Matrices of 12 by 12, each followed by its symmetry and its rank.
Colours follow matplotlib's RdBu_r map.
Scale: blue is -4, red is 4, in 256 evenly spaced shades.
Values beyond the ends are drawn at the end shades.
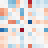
antisymmetric, rank two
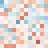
neither, full rank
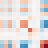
symmetric, rank two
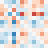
antisymmetric, rank two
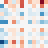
antisymmetric, rank two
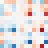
antisymmetric, rank two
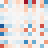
antisymmetric, rank two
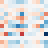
neither, rank two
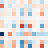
neither, rank two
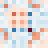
symmetric, rank two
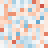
neither, full rank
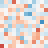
neither, full rank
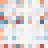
neither, rank two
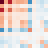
symmetric, rank two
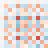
symmetric, rank two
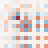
symmetric, rank two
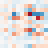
neither, rank two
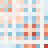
symmetric, rank two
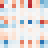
neither, rank two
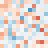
neither, full rank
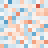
neither, full rank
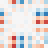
antisymmetric, rank two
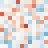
neither, full rank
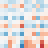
neither, rank two
